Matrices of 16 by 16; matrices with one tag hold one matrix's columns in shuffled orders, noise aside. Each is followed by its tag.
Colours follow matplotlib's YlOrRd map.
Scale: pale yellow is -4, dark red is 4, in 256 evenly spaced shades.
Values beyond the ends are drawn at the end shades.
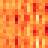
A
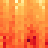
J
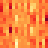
A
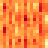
A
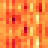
A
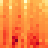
J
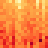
J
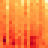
J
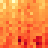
J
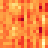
A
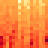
J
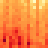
J
